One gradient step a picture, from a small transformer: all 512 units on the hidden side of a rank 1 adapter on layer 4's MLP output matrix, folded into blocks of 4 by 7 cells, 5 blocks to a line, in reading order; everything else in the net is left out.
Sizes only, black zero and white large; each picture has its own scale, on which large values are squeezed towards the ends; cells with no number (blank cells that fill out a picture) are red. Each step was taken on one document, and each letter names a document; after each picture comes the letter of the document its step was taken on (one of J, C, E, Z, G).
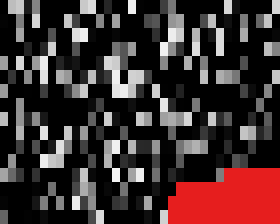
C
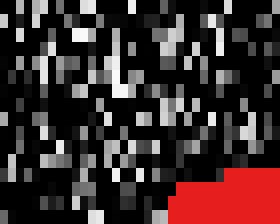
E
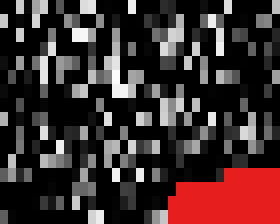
E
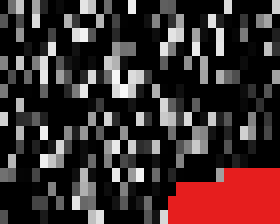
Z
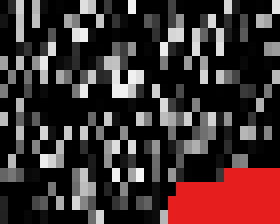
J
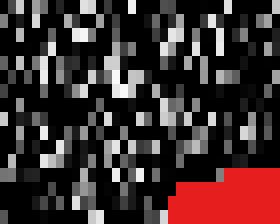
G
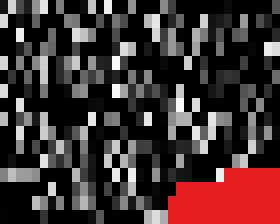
Z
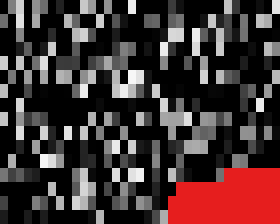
J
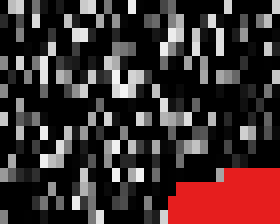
Z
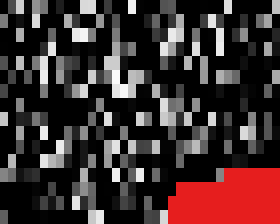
G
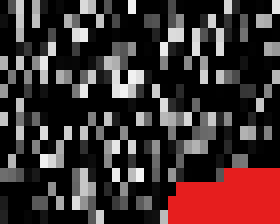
J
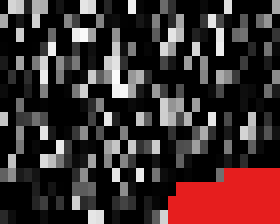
G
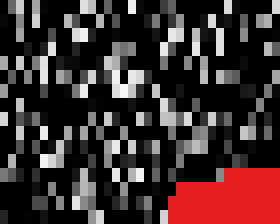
Z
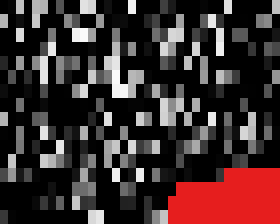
E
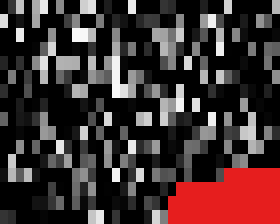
E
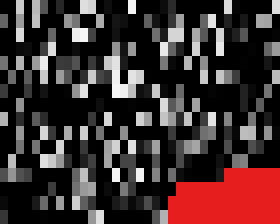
J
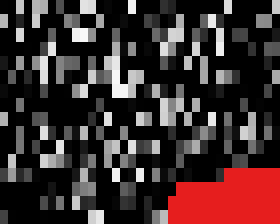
E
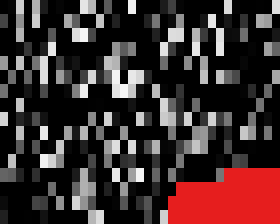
Z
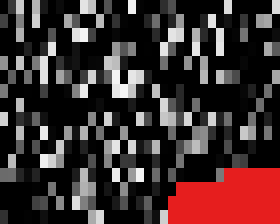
Z
